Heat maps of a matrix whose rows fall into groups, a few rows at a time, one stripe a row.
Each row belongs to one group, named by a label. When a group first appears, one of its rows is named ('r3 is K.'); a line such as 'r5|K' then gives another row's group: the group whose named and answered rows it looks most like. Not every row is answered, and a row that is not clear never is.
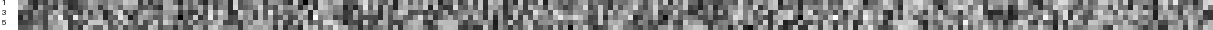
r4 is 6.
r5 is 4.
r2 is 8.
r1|8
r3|6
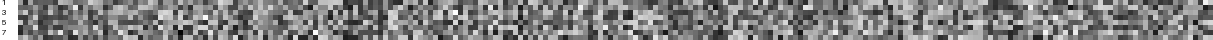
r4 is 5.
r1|4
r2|6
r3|5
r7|6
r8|8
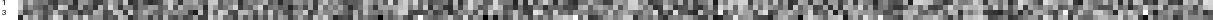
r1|8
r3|6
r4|6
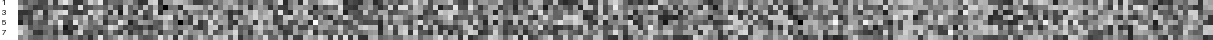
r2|8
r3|4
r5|6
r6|8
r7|8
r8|5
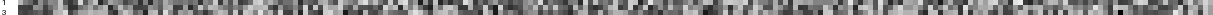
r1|8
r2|4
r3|4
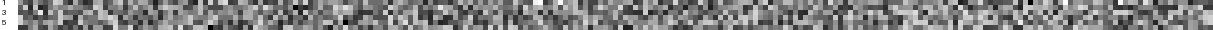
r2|5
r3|4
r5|8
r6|5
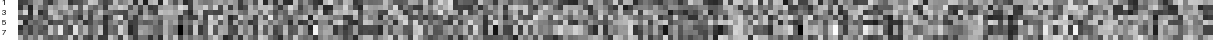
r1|4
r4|6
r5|8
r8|8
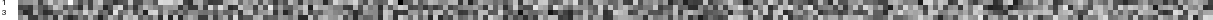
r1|5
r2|6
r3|4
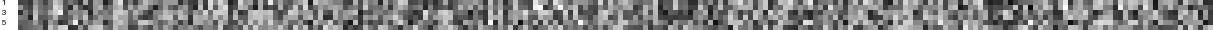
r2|6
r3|5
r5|6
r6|4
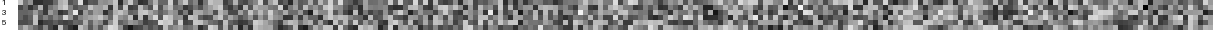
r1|8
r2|4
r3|6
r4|4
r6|8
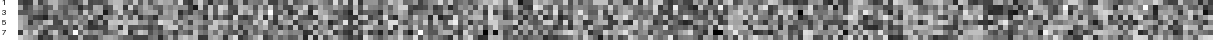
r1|5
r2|6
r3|6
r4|8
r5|5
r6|8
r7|6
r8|8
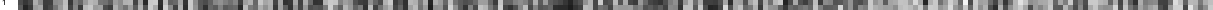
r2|4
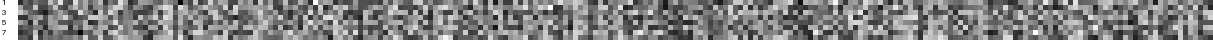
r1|6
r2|5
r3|8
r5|5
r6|4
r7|5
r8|5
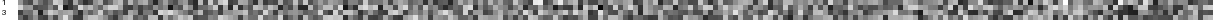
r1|6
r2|8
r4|4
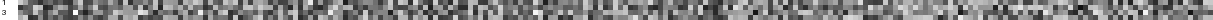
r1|8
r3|6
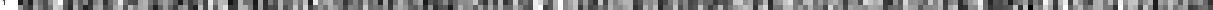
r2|6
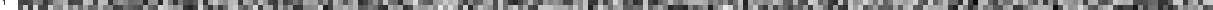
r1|4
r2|5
